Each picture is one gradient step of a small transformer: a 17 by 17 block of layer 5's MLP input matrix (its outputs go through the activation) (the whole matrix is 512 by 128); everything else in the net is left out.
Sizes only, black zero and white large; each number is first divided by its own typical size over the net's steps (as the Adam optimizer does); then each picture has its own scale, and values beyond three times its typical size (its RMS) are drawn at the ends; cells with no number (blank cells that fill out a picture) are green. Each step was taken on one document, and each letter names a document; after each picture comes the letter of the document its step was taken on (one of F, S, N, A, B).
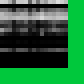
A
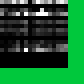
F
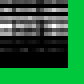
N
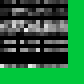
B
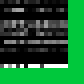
B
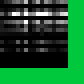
F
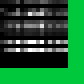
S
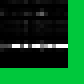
F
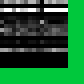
N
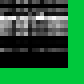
A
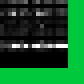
F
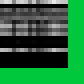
A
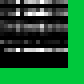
S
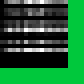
S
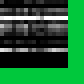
A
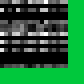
B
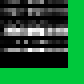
S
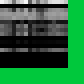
A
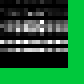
S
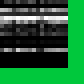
A
